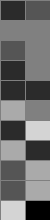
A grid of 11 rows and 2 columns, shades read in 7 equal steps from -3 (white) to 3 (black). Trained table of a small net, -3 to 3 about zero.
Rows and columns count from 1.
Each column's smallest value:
-2 -2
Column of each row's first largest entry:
1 1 1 1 1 2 1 2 1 1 2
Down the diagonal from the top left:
2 0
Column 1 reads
2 0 1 2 2 -1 2 -1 1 1 -2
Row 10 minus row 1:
-1 -2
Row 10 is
1 -1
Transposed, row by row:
2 0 1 2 2 -1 2 -1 1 1 -2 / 1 0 0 0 2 0 -2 2 -1 -1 3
